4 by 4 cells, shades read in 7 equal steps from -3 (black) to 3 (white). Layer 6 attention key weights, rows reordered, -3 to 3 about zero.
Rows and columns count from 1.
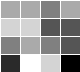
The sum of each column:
1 7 1 -4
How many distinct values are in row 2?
2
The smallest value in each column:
-2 1 -1 -3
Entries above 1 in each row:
0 2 0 2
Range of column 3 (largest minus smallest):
3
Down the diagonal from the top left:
1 2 0 -3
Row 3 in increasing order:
-1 0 0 1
